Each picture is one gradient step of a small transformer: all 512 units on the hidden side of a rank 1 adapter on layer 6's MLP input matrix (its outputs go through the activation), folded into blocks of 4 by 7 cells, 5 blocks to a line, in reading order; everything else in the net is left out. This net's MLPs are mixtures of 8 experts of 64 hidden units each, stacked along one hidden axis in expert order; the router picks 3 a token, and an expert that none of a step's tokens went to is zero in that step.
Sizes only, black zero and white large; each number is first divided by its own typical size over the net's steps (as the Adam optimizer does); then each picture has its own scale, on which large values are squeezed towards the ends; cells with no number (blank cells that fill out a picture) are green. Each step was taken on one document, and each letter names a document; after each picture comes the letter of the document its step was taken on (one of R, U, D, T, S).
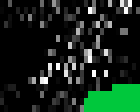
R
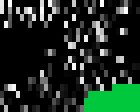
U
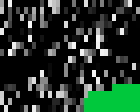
U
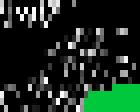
U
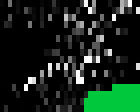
R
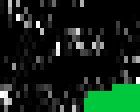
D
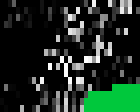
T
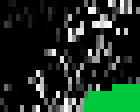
T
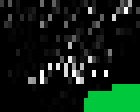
R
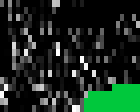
D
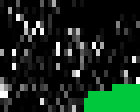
D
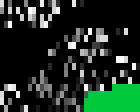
U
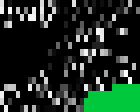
U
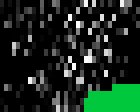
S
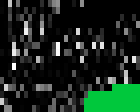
D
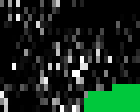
D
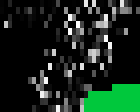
S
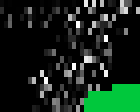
S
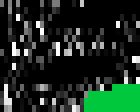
D
